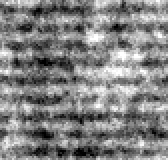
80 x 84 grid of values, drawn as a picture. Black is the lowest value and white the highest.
Average level on the scale: 50%. Ninth with the highest average: middle right. Stripes: horizontal, repeating 9 times. Histogram: bell-shaped.
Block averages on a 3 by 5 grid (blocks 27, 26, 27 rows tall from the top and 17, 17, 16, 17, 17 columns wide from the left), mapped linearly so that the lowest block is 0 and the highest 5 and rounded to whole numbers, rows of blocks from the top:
2 1 2 2 3
2 0 3 5 3
3 0 0 2 2
